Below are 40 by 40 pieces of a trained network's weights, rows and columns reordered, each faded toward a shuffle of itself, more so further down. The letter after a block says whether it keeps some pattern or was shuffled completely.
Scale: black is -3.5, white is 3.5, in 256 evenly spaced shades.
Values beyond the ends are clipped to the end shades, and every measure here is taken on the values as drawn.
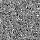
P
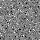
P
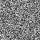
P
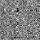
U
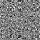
U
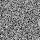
P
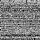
U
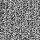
U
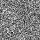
P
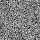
P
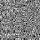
U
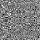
U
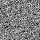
P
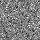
P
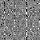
U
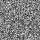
P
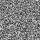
P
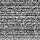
U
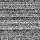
U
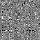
U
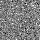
P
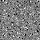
P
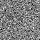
P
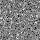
P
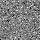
P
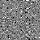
U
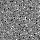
P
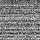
U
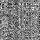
U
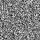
P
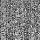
U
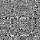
U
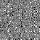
U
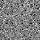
U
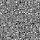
U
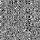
U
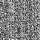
U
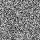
P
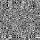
U
